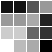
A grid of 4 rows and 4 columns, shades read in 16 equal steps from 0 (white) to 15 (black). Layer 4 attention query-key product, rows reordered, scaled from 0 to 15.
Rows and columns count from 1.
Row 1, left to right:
14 14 10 6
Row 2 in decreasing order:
13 6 6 5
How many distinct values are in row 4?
4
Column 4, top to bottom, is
6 13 12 15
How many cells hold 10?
1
